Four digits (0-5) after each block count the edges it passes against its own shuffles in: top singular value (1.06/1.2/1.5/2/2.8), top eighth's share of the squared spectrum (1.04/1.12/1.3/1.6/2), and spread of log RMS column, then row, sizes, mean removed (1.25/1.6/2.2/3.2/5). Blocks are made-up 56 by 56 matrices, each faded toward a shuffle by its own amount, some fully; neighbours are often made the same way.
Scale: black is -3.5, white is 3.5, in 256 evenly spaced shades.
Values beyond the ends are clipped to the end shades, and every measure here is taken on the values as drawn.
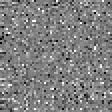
3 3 1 1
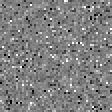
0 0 0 0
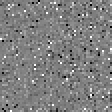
2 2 0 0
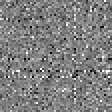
3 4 1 2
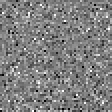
2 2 0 1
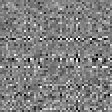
4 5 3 3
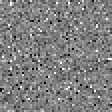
2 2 1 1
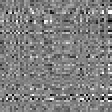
4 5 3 4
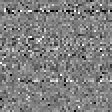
4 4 1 3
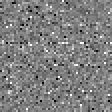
2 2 0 1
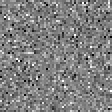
2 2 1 1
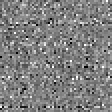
3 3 0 2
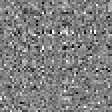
3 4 2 2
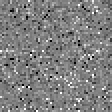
0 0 0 0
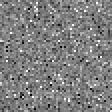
1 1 0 0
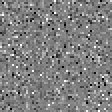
0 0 0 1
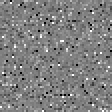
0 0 0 0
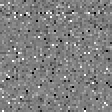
2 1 0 0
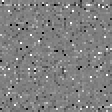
2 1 0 0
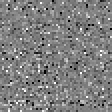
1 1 0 1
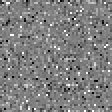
0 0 0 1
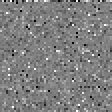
2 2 1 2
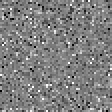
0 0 0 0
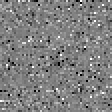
1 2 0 1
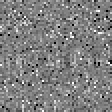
3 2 0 1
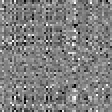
4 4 3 2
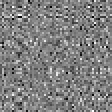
4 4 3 2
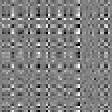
5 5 4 4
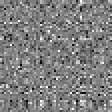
4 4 2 2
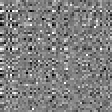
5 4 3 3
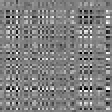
5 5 4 4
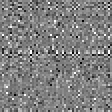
4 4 2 2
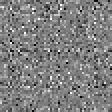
4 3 1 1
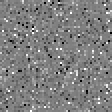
1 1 0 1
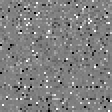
3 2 0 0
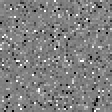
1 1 0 0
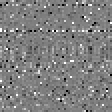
4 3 1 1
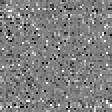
3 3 1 2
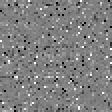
2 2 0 0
